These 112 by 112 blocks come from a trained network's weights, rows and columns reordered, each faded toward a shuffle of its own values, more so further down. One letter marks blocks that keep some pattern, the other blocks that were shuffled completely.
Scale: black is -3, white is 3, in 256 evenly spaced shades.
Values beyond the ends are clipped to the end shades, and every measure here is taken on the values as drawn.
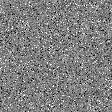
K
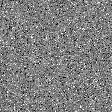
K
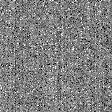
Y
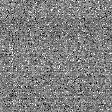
Y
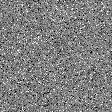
K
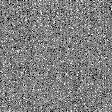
Y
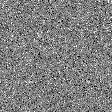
K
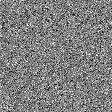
K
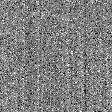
Y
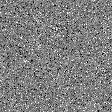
K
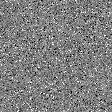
K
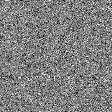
Y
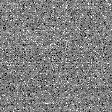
Y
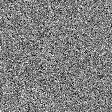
K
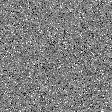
K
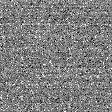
Y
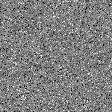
K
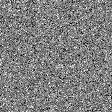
K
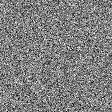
K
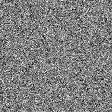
Y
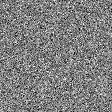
K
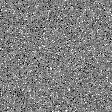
K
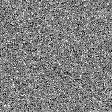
Y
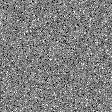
K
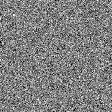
Y
